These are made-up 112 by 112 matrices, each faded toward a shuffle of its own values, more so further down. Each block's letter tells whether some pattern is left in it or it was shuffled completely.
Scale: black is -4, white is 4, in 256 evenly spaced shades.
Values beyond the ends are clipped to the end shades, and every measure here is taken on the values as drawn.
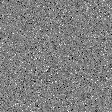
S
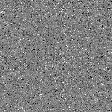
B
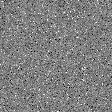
S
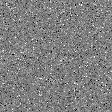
S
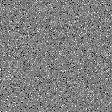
B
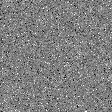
S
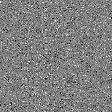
B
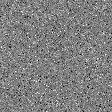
S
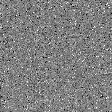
B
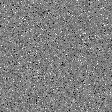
S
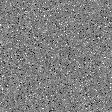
S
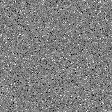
S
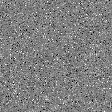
B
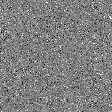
B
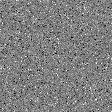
S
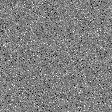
S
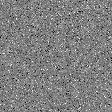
B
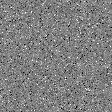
S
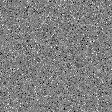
S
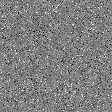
S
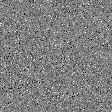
B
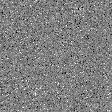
S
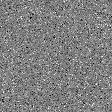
S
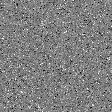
S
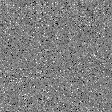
B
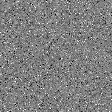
B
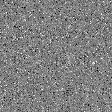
B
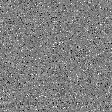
B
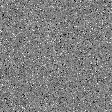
S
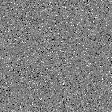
B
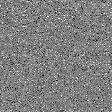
B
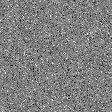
S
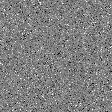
S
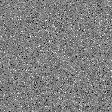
B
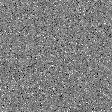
S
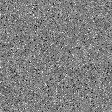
S
